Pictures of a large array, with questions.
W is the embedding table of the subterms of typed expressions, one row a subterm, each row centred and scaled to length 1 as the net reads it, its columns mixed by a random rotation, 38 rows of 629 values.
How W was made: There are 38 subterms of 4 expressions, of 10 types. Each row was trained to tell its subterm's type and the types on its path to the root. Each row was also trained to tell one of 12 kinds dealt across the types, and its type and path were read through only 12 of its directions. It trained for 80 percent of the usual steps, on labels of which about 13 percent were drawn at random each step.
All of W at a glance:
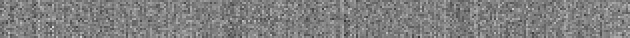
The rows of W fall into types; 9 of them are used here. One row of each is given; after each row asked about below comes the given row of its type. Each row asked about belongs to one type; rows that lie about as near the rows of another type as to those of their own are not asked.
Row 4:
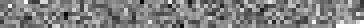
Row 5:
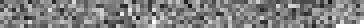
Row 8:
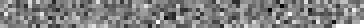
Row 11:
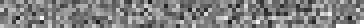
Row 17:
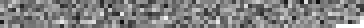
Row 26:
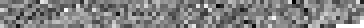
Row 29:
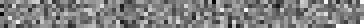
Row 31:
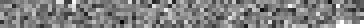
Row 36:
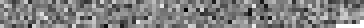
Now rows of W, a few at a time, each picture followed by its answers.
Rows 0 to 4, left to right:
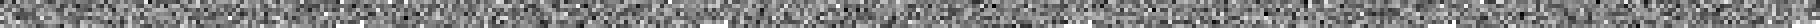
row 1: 26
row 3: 29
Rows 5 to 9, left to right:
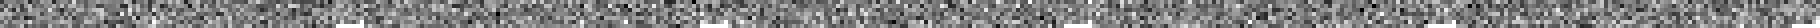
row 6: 17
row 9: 5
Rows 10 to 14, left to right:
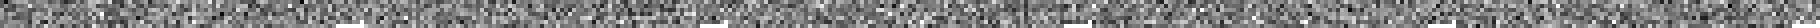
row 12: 11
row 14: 8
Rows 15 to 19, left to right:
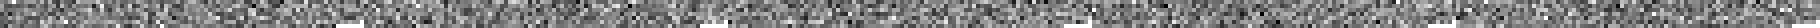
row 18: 26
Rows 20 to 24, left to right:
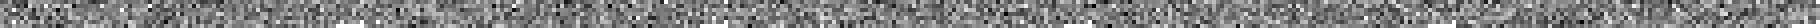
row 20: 8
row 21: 36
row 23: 36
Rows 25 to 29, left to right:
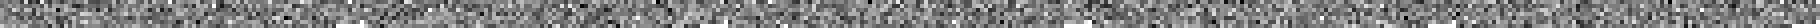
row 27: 4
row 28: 31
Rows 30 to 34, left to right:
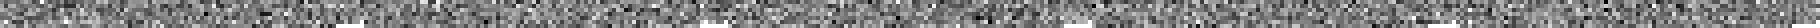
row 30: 26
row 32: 4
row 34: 36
